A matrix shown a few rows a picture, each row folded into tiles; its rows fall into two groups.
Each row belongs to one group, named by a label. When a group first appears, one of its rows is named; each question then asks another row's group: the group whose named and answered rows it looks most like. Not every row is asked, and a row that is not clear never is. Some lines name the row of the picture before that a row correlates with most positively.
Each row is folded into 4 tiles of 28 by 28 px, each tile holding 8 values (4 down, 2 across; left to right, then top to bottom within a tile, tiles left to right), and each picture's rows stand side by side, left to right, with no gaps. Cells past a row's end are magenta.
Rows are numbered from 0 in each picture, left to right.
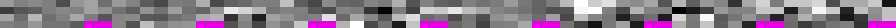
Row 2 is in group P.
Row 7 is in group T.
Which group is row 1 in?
T
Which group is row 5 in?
T
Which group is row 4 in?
P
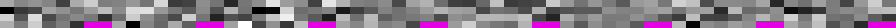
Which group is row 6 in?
T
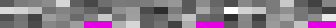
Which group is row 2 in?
P
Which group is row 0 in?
P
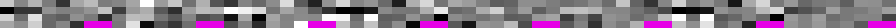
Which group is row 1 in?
T
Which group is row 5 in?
P
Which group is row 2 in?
P
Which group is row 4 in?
T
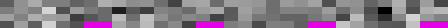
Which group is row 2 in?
T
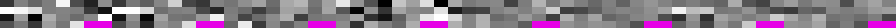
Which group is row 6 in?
P
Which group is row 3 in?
T
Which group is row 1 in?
P
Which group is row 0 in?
P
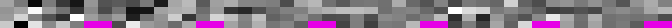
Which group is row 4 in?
P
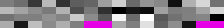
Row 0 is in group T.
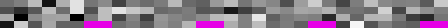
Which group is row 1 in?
P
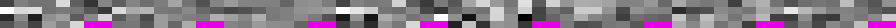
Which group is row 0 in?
P
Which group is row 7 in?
P
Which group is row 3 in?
P
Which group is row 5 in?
T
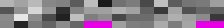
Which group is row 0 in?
T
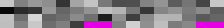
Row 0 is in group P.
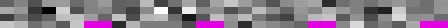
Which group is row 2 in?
T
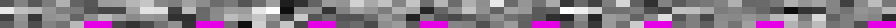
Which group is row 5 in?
P
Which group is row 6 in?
P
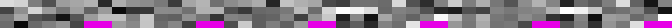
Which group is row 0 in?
T
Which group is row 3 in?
P
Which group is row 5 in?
P
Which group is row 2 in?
T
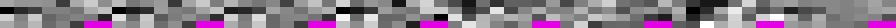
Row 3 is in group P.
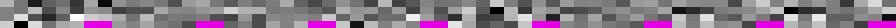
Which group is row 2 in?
P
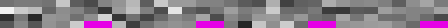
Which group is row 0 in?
P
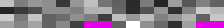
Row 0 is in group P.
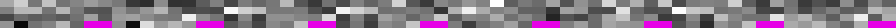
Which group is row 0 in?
T
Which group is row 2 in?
P
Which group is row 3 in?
P
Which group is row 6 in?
P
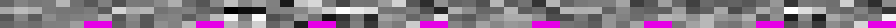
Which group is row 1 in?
P
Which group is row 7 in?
P
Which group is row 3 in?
P
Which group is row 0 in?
P
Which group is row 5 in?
P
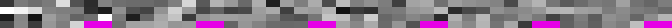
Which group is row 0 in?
P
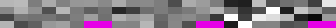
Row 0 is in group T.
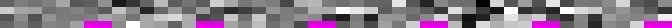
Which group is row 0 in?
P
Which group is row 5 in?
P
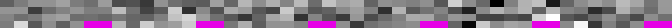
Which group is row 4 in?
T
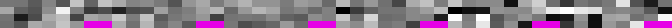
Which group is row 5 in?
P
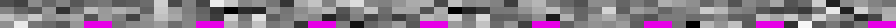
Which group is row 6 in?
T
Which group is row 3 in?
T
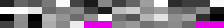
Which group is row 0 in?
P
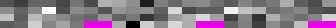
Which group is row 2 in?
P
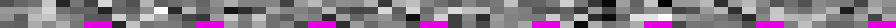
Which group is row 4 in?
P
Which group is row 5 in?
T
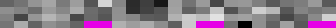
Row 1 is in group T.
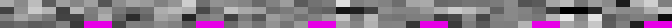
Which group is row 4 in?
P
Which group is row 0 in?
T
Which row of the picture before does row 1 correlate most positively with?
0
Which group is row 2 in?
P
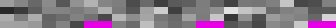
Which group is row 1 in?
T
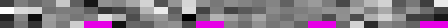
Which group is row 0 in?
P
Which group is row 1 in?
T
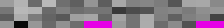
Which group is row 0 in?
T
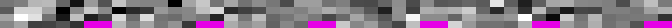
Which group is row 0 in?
T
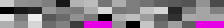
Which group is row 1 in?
T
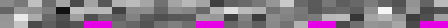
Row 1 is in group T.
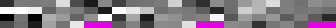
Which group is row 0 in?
P
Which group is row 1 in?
P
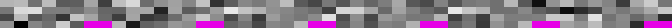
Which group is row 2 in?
P
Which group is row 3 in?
P
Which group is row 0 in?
T
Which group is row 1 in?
T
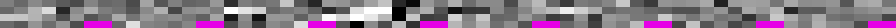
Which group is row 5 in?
P
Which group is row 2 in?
P
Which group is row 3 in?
T
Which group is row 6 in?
T
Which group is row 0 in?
T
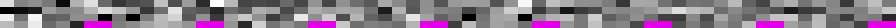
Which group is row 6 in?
P
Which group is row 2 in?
T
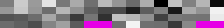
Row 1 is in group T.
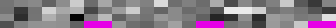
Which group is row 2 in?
P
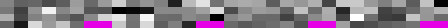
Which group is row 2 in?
T
